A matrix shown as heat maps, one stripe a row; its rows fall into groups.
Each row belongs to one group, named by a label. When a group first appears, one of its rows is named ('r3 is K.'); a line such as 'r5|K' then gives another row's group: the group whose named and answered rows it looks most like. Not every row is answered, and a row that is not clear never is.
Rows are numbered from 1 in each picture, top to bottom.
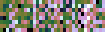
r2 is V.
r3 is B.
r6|B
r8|B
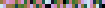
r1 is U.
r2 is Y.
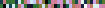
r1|Y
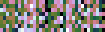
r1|Y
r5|Y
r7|B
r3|Y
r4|B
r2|Y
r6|Y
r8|Y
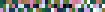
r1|Y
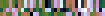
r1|Y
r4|B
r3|U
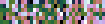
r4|Y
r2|U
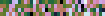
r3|Y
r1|B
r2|V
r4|U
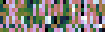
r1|U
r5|U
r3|V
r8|Y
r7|B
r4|V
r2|V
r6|U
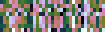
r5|V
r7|V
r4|B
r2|B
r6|V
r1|V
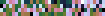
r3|Y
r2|V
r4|B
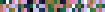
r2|V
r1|B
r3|B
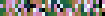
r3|B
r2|U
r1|U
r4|Y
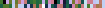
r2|U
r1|U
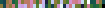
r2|Y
